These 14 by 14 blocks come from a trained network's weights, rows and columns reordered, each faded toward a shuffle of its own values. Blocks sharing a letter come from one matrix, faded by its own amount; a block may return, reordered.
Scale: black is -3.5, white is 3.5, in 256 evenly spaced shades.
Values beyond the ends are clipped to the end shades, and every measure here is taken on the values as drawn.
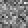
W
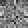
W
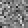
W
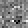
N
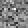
W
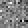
N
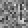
W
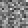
W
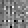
N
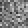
W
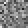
W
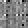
N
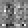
N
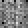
N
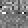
N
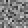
W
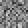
W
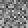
W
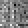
N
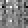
N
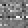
N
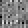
N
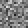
W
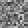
W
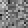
W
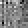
N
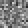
W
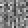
N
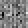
N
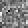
W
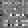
N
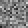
W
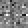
N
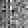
N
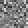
W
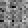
N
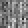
N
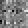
N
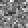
W
